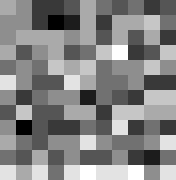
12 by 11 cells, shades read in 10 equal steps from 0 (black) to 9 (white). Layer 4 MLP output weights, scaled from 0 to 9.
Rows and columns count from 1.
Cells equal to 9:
3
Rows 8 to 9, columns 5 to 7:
6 6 2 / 2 4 3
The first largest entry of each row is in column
1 10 2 8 4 1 10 2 8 6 3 6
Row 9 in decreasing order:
8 5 4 4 3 3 2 2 2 2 0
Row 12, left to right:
8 6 8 4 8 9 8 8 9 5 8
